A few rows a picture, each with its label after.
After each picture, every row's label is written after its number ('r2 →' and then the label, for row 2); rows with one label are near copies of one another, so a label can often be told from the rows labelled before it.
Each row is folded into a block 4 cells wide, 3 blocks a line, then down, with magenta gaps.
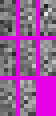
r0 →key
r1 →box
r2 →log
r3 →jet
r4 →box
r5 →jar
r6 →box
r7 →jar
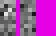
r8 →log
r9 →jet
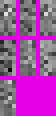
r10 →log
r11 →key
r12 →log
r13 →key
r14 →box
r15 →jar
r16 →box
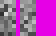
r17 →log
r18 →jar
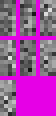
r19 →key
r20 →jet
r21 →log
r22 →box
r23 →key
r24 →jar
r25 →jar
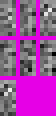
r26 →box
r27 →jet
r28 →log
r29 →jet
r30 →key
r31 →jet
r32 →log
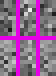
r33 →key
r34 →log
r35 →jet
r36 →jar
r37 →box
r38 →jar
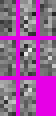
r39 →key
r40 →jar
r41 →jet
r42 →box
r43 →log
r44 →box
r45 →jar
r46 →log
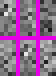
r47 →log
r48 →box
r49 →key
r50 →jar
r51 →log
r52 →jar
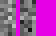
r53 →box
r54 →key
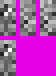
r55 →log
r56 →jar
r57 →jar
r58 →log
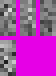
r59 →log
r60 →box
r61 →key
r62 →jar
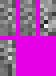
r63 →box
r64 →box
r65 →jar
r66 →box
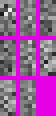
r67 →log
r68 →box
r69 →key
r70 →key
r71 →box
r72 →jar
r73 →jar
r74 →box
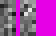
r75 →jet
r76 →log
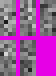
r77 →jar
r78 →box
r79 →jet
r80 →log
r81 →key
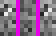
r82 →log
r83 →key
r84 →log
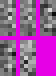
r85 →box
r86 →box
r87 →jet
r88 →jet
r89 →jar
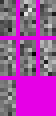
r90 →key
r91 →log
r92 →jet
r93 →box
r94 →jet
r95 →jar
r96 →box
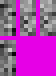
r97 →jet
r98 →jar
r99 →jar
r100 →jet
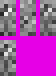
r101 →log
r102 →jar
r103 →log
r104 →log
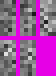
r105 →key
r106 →jet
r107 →jar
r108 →log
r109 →box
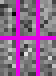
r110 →jet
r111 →key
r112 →jar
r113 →box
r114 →log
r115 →box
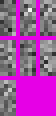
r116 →key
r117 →log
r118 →log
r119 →box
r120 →jet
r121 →jar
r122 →log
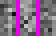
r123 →jet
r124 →jar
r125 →key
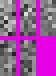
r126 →jar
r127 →log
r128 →box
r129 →jet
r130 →key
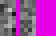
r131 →jet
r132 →key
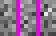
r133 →log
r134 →jar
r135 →log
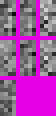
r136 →jet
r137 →jet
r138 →jar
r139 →jar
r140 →jet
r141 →jar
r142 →key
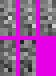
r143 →box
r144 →box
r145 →box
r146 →key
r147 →key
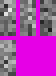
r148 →log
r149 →box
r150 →key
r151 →jar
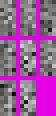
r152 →box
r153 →box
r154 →key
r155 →jet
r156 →jar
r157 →box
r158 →jet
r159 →jar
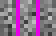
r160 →box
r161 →jar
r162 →box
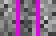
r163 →log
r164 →key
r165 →jar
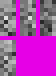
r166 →jar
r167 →box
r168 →key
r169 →jar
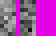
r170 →jar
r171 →key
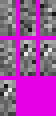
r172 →box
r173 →key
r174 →jet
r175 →box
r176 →log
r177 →log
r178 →log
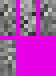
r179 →log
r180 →jar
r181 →log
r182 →box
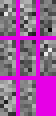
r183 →log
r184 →jar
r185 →key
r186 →box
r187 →key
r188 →log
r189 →jar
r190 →box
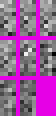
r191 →jar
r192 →jar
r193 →jar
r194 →jar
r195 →log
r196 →jet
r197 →jet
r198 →key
